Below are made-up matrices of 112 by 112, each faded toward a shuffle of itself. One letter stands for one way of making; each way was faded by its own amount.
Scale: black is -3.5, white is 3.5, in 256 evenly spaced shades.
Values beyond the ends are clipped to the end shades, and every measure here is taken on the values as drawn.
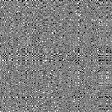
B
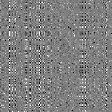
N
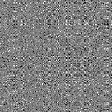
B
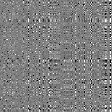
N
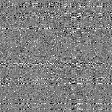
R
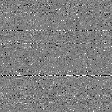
R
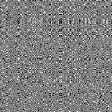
B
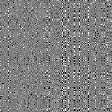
N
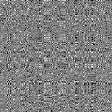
B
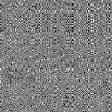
B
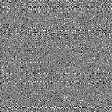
R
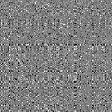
B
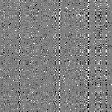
N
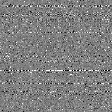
R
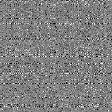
R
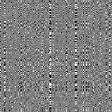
N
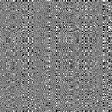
N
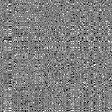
B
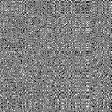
B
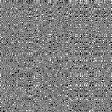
B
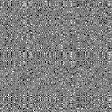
B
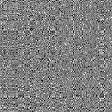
B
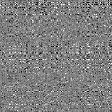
R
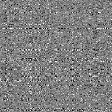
R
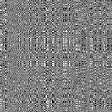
N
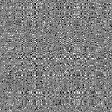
B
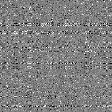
R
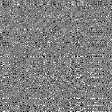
R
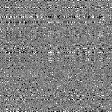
R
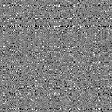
R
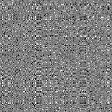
B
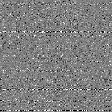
R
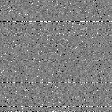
R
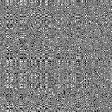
B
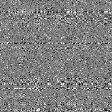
R
